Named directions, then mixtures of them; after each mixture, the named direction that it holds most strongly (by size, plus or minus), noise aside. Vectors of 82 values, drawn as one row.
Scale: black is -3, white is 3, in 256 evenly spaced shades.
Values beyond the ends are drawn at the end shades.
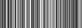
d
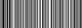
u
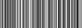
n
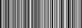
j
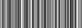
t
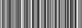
t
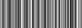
t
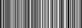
j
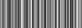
t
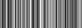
d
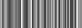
t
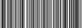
d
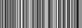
n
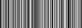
j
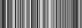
d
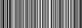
u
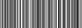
n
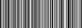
j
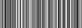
n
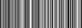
j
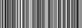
n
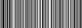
u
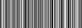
j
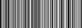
j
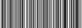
j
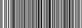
u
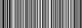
u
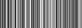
d
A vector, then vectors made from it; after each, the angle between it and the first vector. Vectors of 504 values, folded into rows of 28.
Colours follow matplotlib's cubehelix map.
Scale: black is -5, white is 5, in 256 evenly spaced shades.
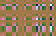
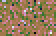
orthogonal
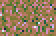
partly opposed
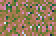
partly aligned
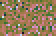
partly opposed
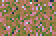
partly aligned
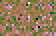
partly opposed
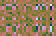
nearly parallel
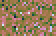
partly aligned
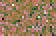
partly opposed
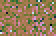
partly aligned
